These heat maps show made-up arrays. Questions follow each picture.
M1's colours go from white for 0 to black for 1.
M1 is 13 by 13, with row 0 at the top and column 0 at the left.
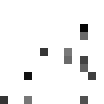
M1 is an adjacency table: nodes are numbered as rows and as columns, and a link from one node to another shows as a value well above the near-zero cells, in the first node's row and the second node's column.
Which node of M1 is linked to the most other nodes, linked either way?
node 10
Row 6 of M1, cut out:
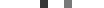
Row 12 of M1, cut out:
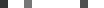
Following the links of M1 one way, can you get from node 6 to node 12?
no
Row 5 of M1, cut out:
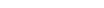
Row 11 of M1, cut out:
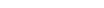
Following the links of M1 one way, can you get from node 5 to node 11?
no
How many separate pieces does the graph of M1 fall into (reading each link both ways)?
3
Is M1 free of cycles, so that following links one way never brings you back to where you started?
yes
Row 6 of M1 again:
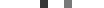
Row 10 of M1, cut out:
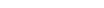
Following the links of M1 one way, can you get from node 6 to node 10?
yes
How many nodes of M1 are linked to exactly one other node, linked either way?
4
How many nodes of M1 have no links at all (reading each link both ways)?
2
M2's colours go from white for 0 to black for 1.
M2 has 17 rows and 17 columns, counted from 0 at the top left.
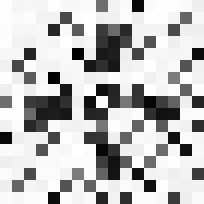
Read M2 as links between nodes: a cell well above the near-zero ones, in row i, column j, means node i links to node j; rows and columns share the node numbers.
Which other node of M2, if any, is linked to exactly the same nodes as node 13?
node 3
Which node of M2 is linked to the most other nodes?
node 8
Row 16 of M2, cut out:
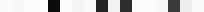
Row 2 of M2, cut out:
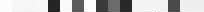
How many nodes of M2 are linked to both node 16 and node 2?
4
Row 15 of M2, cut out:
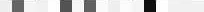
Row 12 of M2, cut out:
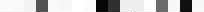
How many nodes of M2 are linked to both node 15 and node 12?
0
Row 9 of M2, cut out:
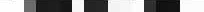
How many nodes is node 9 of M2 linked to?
9
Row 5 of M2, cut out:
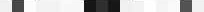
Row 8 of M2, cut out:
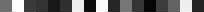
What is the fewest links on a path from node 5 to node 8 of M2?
1
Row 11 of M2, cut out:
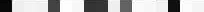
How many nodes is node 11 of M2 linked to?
6
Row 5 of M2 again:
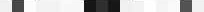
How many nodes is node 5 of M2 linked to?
5
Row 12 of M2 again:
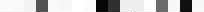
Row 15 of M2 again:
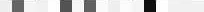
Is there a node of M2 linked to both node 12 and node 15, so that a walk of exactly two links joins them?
no
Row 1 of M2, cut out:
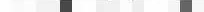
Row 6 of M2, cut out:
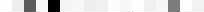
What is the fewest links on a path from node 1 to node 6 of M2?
4
